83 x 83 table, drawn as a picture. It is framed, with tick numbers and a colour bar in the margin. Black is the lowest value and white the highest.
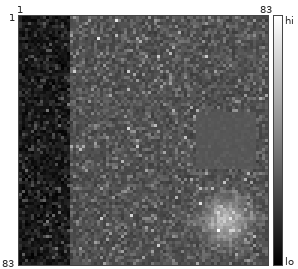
Ninth with the highest average: bottom right. Seam: vertical, 20% of the way across, the right part higher. Calmest part: middle right. Average level on the scale: 30%. Bumps: one, in the bottom right. Odd patch: calmer, in the middle right.
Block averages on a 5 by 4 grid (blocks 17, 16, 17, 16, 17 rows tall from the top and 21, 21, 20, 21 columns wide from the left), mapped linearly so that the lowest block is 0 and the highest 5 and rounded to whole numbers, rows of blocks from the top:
0 3 3 3 | 0 3 3 3 | 0 3 3 3 | 0 3 3 4 | 0 3 3 5
